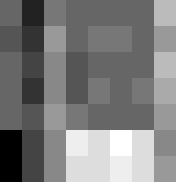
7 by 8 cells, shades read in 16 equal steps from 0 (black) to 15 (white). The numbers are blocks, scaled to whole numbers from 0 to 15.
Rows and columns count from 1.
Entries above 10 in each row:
1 0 1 0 0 4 4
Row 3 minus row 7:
6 0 0 -8 -7 -8 -7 2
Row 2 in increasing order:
3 5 6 6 7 7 9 9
